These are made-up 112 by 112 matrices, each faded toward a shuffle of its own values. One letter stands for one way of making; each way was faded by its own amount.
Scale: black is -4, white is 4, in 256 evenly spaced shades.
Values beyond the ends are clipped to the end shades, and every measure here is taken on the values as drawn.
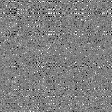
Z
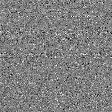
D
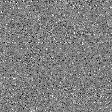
D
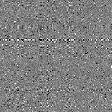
Z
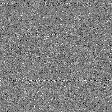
D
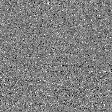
D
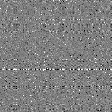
Z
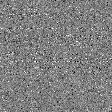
D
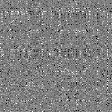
Z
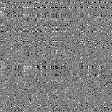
Z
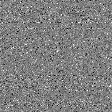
D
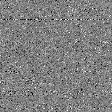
D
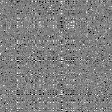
Z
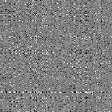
Z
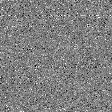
D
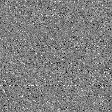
D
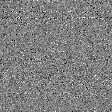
D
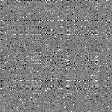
Z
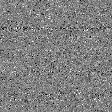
D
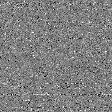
D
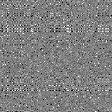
Z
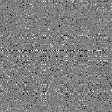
Z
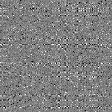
Z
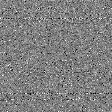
D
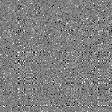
Z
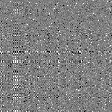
Z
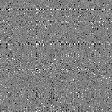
Z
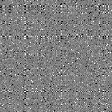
Z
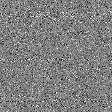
D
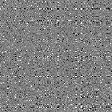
Z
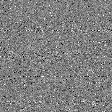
D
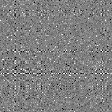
Z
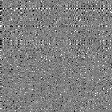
Z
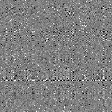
Z
